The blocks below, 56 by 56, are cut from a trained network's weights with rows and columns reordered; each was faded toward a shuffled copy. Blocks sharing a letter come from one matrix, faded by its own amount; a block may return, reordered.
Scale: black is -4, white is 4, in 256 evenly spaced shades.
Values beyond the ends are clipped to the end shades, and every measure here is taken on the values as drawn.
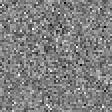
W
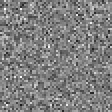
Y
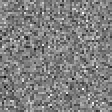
Y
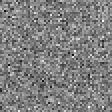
Y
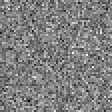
W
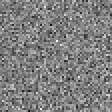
Y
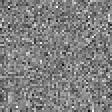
Y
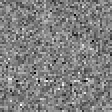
W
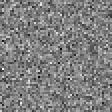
Y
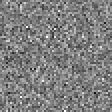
Y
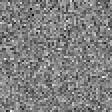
W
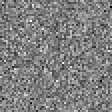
W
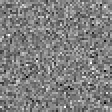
Y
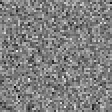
Y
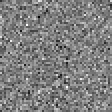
Y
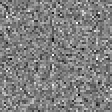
Y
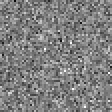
W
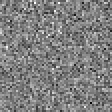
W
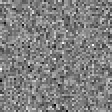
Y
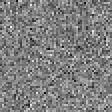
Y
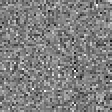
Y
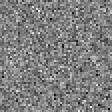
W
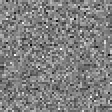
W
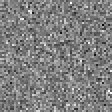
W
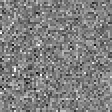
Y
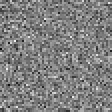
Y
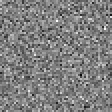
Y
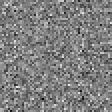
Y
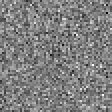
W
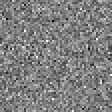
W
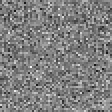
Y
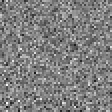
Y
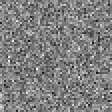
W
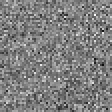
Y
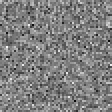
Y
